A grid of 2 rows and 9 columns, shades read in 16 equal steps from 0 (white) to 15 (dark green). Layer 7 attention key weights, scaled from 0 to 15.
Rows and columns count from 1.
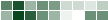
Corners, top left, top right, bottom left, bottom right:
10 4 6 9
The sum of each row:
59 68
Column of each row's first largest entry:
2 2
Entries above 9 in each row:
2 2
